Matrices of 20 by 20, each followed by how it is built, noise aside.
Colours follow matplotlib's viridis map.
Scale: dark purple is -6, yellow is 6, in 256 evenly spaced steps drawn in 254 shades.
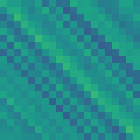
Toeplitz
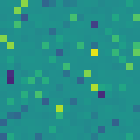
sparse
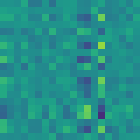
low rank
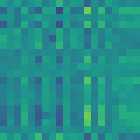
low rank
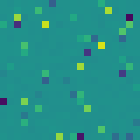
sparse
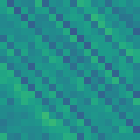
Toeplitz
